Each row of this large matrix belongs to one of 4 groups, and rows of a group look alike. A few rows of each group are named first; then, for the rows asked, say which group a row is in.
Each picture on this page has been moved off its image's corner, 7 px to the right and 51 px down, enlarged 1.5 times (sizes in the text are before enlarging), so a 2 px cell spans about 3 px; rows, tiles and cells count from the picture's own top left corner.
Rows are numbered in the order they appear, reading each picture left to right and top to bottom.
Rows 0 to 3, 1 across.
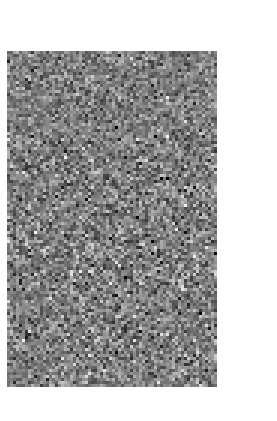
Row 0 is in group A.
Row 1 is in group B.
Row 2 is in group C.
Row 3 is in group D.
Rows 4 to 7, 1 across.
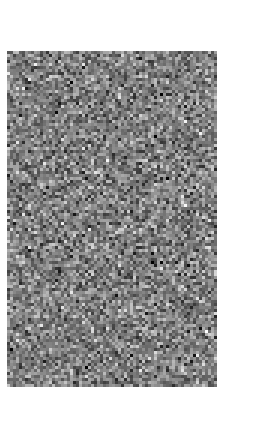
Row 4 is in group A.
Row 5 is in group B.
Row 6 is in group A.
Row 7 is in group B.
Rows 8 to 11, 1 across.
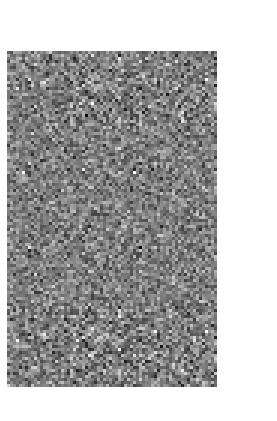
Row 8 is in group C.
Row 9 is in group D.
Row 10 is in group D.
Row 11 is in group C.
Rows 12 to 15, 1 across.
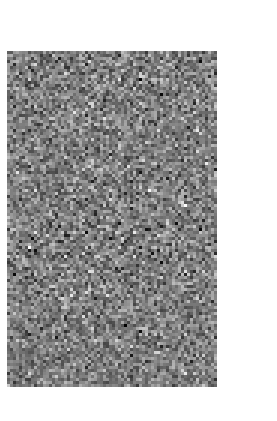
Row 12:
D
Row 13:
C
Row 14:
D
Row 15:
B
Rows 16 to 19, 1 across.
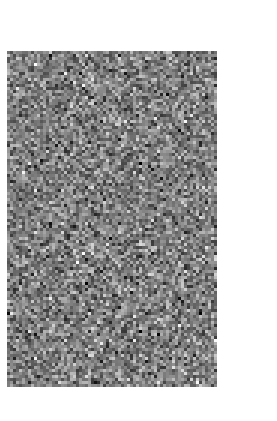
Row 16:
C
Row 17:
D
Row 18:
C
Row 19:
D
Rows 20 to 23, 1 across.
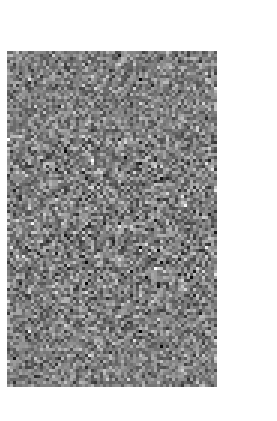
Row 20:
D
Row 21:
B
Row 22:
B
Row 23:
D
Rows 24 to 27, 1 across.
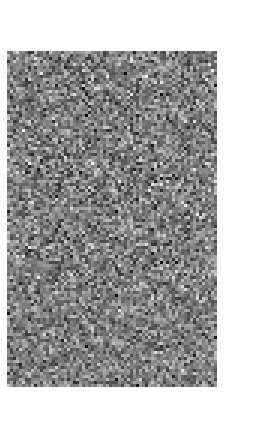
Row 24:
B
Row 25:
A
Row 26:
A
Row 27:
B
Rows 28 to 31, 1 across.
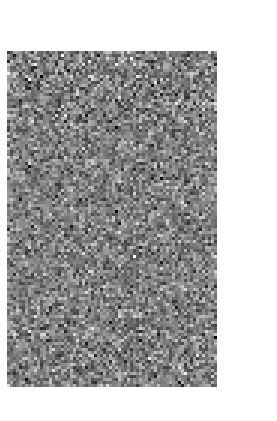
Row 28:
A
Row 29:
A
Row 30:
D
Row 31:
C
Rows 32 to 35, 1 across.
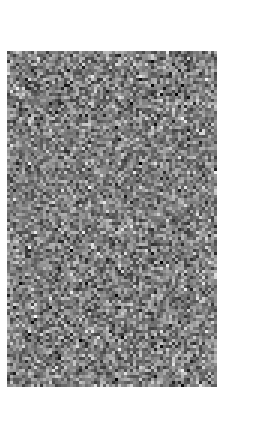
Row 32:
A
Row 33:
D
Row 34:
A
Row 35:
A
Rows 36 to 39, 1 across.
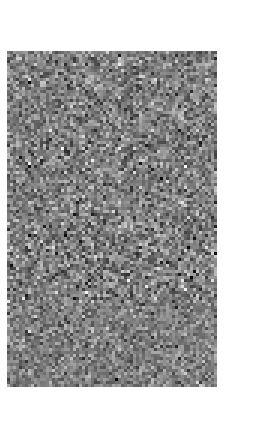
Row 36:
C
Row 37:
D
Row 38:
B
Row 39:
A
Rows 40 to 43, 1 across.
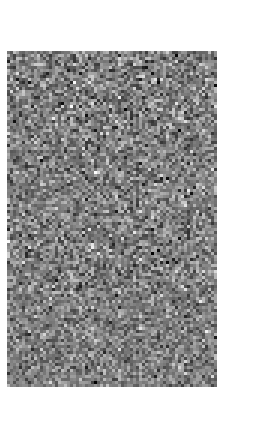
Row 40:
C
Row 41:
B
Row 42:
A
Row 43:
C
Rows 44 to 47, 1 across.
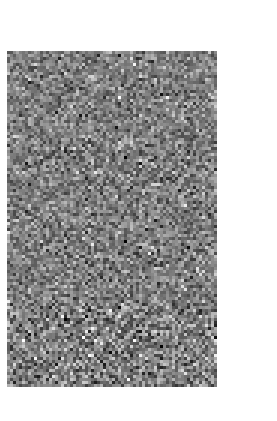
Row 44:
A
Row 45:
B
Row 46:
B
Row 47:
D
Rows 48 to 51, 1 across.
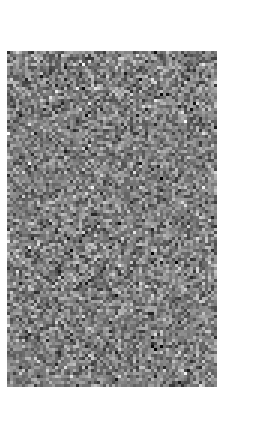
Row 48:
B
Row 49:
D
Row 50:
A
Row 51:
A
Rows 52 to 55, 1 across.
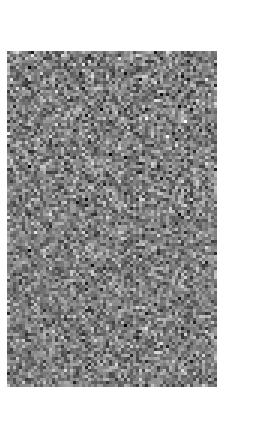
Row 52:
B
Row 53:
C
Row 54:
C
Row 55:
B
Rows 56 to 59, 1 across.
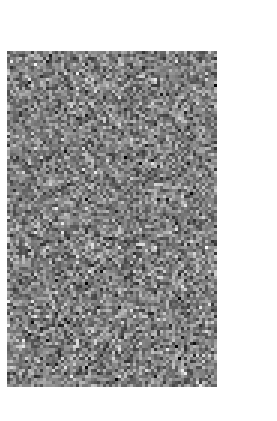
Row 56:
C
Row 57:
B
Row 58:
C
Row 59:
A
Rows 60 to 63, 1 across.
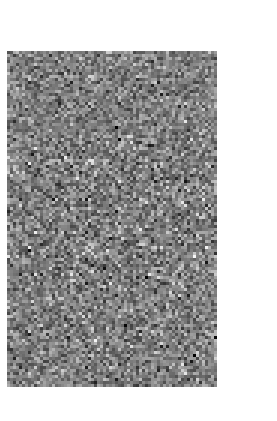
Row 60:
A
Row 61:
A
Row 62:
C
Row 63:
B
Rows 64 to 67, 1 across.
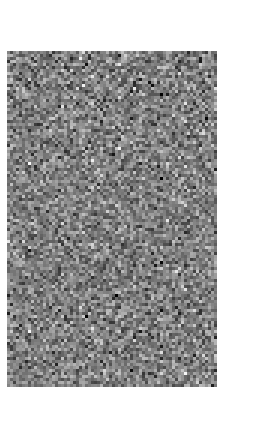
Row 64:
D
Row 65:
D
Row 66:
A
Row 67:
D
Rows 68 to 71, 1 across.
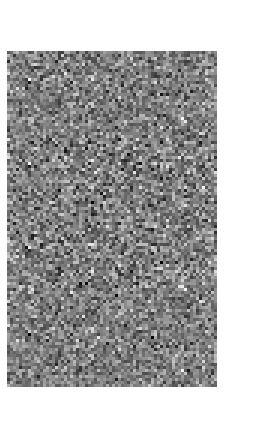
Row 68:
A
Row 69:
D
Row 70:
A
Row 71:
A
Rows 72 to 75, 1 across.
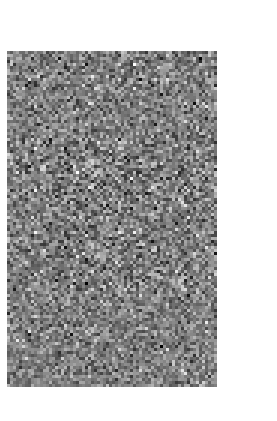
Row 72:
D
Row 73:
C
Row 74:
C
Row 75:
A
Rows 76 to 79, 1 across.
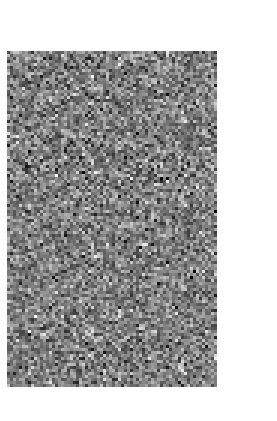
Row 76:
B
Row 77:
B
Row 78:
B
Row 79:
C
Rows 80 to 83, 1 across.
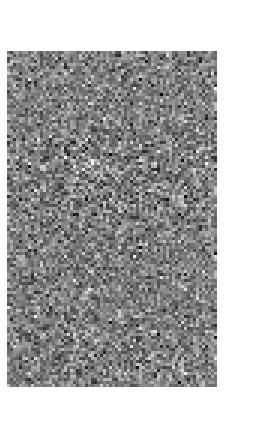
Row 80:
D
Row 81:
C
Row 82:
D
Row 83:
C
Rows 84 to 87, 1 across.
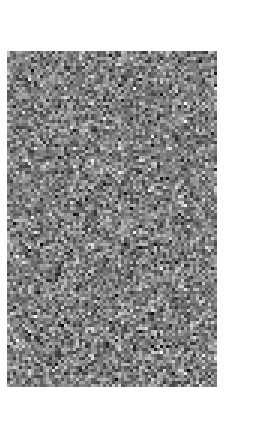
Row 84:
D
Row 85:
C
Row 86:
A
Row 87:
A
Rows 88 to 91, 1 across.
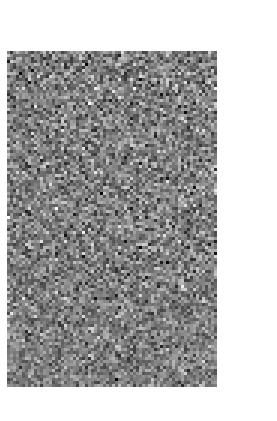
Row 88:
D
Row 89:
B
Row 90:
B
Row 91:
A
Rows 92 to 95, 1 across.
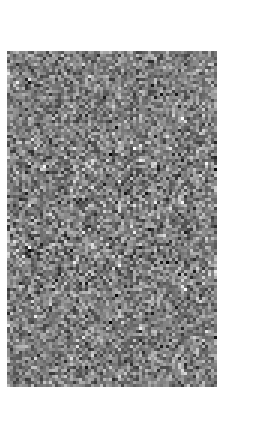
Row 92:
A
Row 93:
C
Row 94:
A
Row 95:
C
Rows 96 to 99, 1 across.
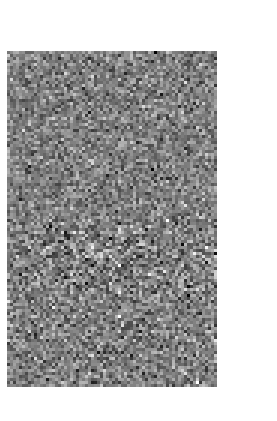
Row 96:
B
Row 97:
A
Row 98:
C
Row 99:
D
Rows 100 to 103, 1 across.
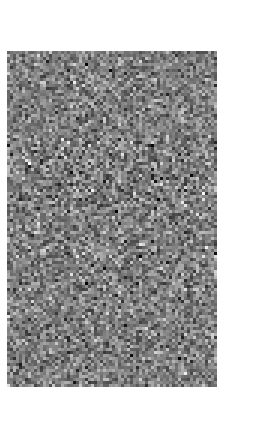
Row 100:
C
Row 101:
A
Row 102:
C
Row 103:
B
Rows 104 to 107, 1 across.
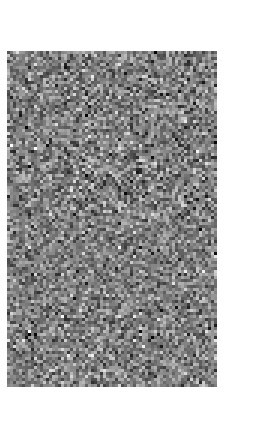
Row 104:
B
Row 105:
C
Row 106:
D
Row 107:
D
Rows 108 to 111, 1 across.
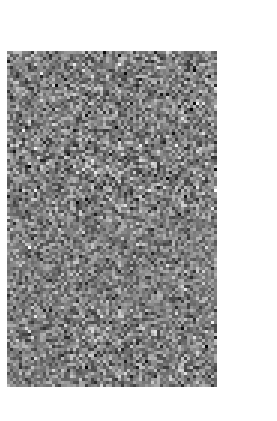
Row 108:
B
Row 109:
C
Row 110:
A
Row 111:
C
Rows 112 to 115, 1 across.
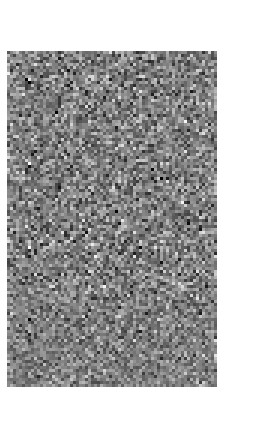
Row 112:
A
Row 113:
A
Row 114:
D
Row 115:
D
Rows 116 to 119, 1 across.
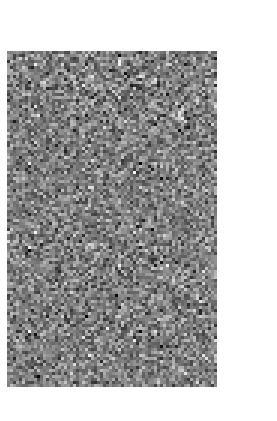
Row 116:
C
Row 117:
D
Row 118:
A
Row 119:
D
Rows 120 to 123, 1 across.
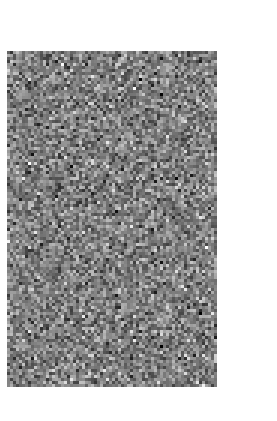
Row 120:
D
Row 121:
A
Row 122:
A
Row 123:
D
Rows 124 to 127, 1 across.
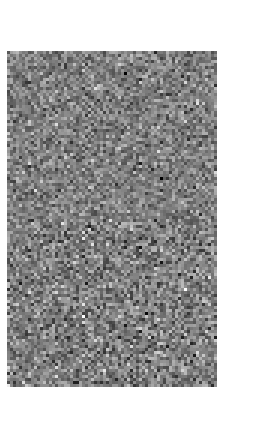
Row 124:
B
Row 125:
D
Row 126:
B
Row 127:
B
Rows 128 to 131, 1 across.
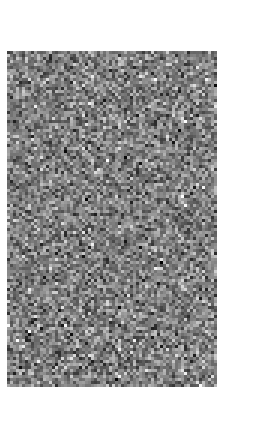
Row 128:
C
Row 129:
B
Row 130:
B
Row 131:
A
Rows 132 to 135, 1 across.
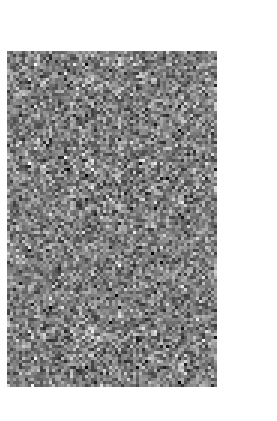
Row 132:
C
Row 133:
C
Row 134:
A
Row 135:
C
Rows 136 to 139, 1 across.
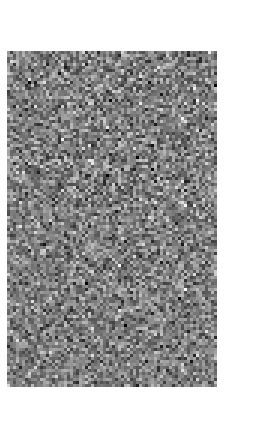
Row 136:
D
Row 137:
A
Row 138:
C
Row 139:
B
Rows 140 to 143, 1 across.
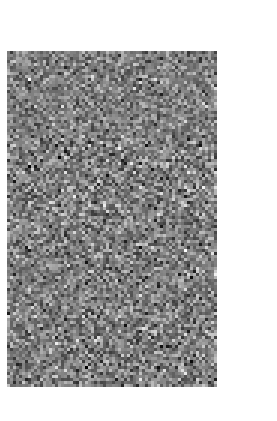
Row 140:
D
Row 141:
D
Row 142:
B
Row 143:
B
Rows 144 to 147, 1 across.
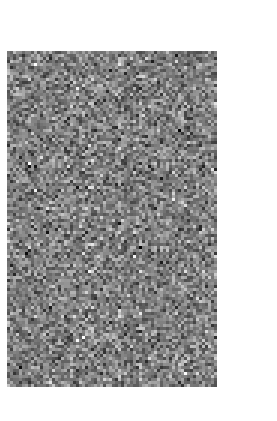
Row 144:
C
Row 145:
D
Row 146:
D
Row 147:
C
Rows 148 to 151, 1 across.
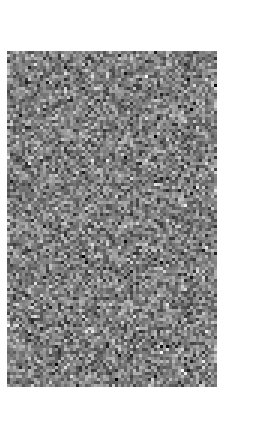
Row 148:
B
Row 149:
B
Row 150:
B
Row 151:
A
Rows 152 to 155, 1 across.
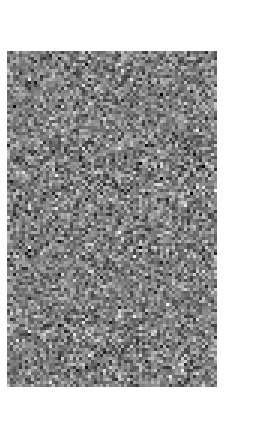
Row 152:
D
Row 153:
B
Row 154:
D
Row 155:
C
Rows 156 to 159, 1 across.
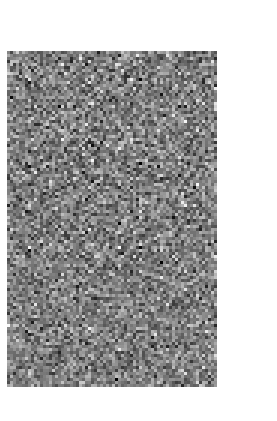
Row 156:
D
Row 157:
B
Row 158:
D
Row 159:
A
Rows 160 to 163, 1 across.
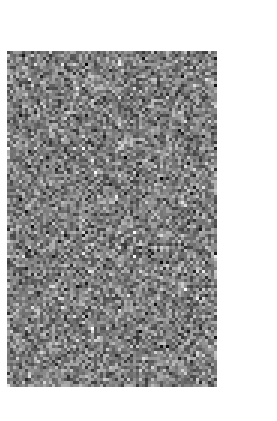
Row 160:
C
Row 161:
B
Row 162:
D
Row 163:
B
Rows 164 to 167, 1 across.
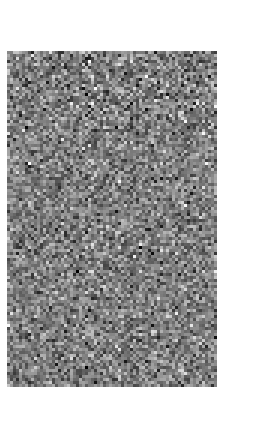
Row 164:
B
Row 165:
A
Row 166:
D
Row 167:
C
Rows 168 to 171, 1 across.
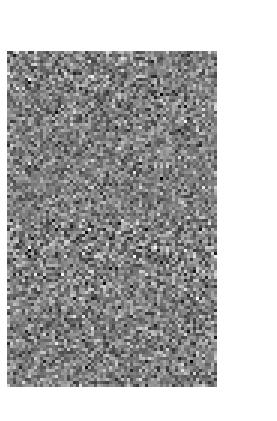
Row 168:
A
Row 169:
D
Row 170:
D
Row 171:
B
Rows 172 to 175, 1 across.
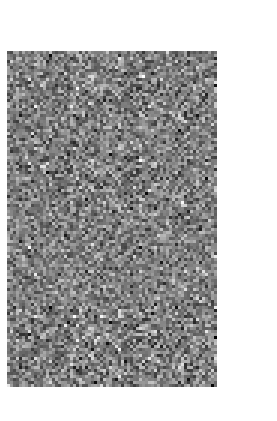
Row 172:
C
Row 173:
C
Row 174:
D
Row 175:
C
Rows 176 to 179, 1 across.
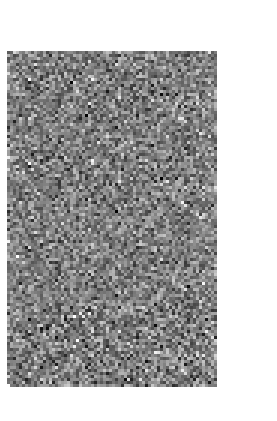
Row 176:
A
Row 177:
A
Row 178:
A
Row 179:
B
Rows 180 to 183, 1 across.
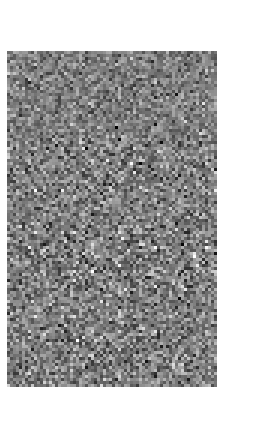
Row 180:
A
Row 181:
D
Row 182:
C
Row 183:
C
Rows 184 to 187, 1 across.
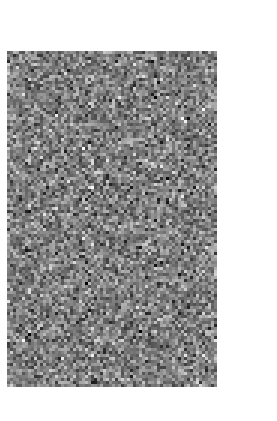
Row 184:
A
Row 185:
B
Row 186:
B
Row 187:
D
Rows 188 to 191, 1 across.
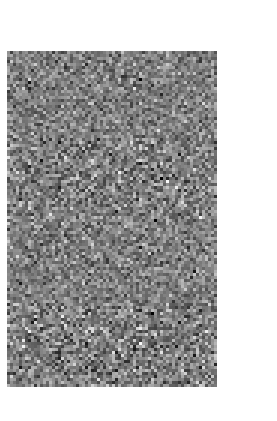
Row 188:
D
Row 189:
A
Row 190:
B
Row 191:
A
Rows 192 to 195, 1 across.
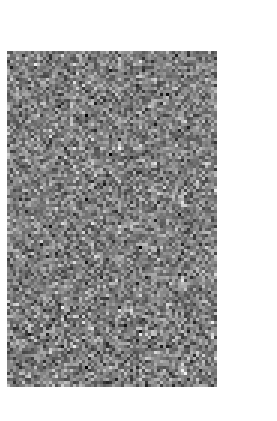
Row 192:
C
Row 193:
C
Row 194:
B
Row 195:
B
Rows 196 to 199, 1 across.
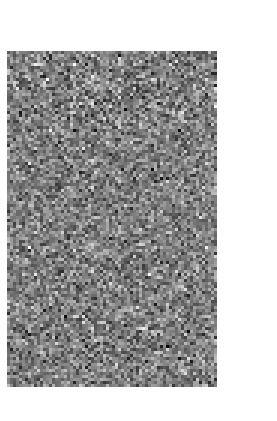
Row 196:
C
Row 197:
A
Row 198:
C
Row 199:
B
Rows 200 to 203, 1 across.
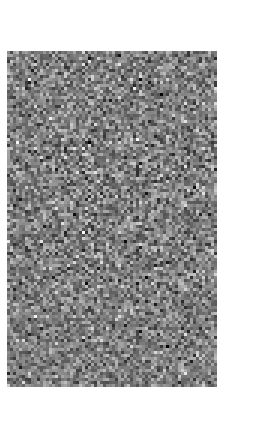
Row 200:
D
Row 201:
B
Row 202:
B
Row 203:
B
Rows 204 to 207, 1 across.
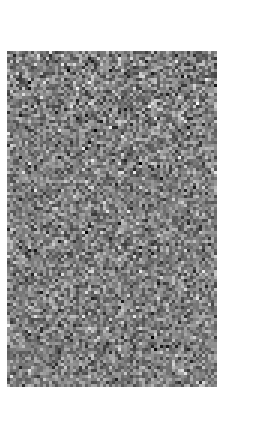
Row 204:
C
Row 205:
D
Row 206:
D
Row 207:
A
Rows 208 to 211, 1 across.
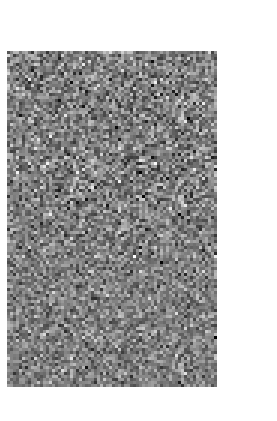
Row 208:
A
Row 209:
C
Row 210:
D
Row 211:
C
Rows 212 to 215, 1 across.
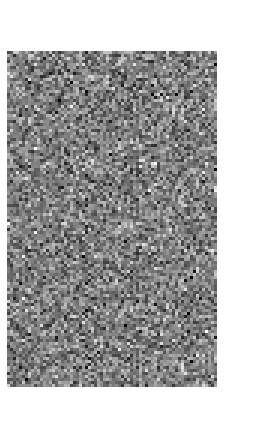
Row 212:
A
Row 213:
C
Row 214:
B
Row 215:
B
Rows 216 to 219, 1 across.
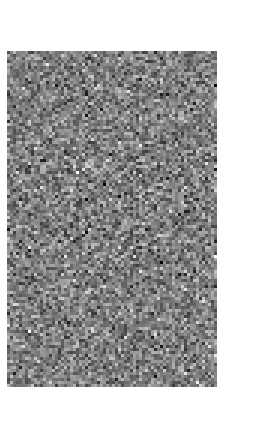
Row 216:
B
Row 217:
C
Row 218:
D
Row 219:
A
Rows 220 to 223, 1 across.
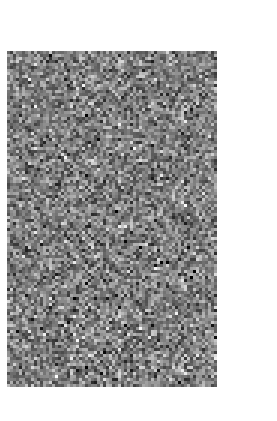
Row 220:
C
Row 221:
A
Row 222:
B
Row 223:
C
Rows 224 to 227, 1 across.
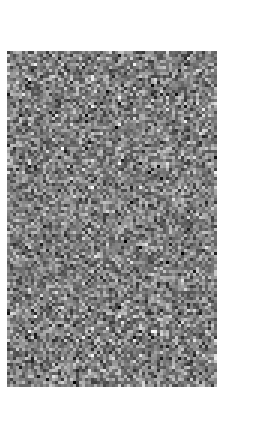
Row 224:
A
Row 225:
D
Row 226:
B
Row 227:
D
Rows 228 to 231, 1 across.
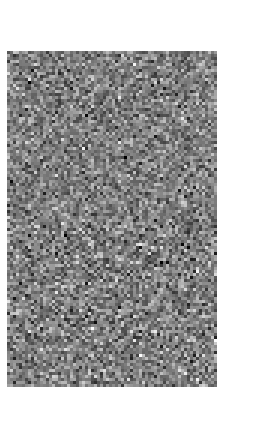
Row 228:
A
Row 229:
B
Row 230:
B
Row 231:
D
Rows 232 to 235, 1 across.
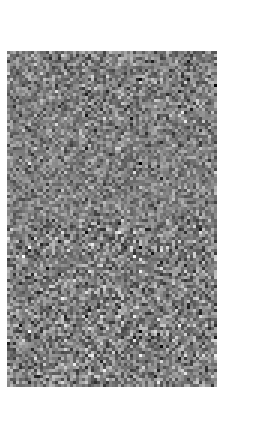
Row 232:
B
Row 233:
D
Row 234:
D
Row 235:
D
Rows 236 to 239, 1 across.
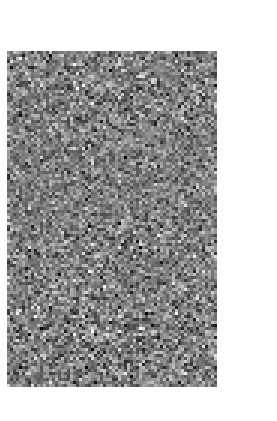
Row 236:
C
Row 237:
B
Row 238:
D
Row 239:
C
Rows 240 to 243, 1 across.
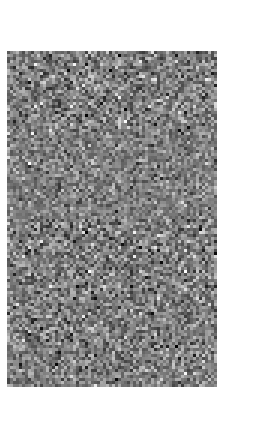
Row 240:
C
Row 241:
A
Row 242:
D
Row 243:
A
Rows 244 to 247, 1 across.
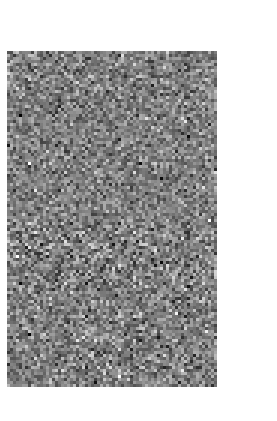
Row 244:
A
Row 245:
D
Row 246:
A
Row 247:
C
